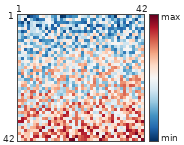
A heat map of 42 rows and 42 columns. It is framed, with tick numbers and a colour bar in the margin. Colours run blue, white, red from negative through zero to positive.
On average the colour sits 50% of the way up the scale. No single row or column stands out from its neighbours. No regular stripes run through it. Values rise toward the bottom.
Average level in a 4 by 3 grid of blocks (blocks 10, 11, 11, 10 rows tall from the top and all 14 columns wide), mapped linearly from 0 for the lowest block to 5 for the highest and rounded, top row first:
0 0 0 / 2 2 2 / 3 3 4 / 5 5 5
